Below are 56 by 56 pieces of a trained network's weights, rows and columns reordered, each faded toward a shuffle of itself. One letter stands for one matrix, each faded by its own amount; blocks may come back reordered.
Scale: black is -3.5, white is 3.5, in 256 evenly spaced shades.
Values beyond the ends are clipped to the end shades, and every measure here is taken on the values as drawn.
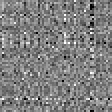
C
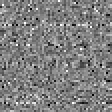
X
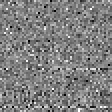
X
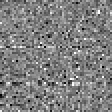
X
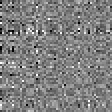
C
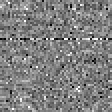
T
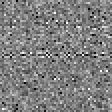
X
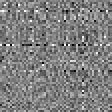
C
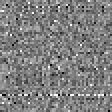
T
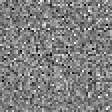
X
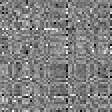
C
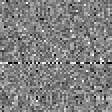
T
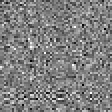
T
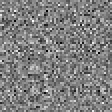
T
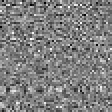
T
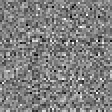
T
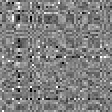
C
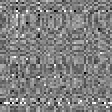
C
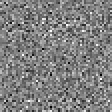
T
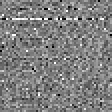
T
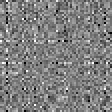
C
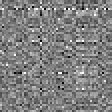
C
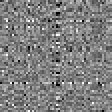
C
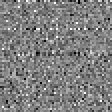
X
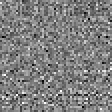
T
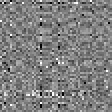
C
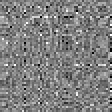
C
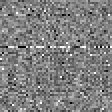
T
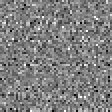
X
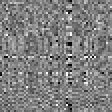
C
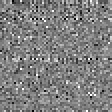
X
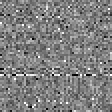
T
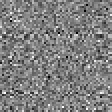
T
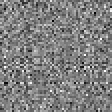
T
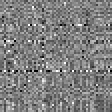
C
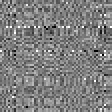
C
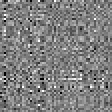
C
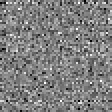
X
